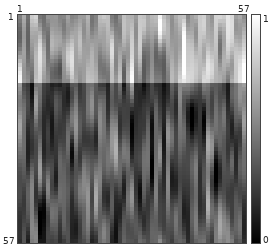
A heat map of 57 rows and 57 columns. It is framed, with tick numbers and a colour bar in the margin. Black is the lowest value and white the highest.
Seam: horizontal, 30% of the way down, the top part higher. Ninth with the highest average: top right. Average level on the scale: 40%.
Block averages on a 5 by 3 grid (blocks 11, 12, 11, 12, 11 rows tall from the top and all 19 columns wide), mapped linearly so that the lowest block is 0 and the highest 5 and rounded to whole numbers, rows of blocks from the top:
4 4 5 | 2 1 3 | 0 0 0 | 1 1 0 | 0 0 1
